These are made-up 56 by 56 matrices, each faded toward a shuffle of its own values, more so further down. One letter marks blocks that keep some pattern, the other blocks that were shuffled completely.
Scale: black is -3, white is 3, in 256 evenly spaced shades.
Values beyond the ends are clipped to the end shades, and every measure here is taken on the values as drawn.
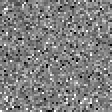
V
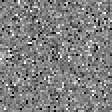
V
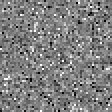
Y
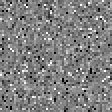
Y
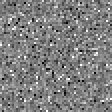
V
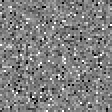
V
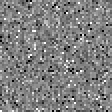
Y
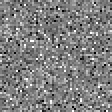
Y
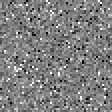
V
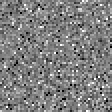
V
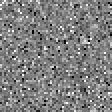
Y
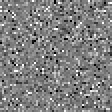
Y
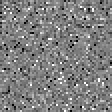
Y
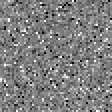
V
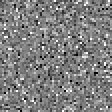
V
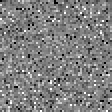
V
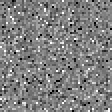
V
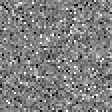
Y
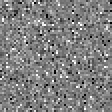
V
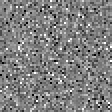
V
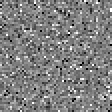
V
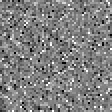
Y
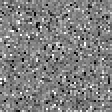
V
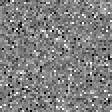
Y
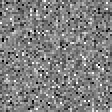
V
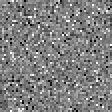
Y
